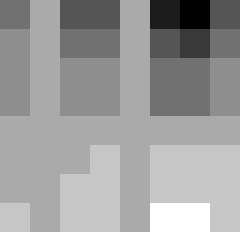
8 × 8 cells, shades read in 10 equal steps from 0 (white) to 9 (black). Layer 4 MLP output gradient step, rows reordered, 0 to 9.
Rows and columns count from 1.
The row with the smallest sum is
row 8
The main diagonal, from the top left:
5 3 4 4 3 2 2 2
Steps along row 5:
same same same same same same same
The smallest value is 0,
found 2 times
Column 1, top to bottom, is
5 4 4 4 3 3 3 2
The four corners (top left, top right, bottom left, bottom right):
5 6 2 2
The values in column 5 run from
3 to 3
